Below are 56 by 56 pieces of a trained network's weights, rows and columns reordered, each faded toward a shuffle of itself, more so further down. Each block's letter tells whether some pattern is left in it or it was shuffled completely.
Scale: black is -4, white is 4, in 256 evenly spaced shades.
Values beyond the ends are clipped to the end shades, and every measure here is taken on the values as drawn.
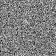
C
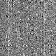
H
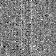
H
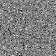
H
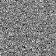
H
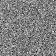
C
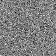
C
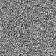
H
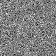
C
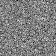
C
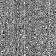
H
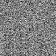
H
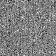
H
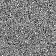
C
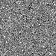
C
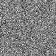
H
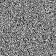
C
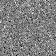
C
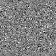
H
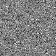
H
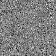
H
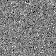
C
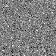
H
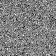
C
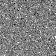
C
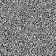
H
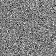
C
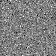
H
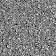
H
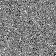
C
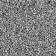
C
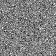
C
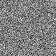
C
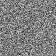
H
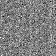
H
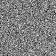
H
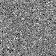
C
